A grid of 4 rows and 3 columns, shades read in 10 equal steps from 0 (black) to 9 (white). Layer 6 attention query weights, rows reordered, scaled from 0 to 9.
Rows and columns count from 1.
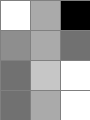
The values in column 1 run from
4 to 9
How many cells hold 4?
3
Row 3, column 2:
7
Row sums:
15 15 20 19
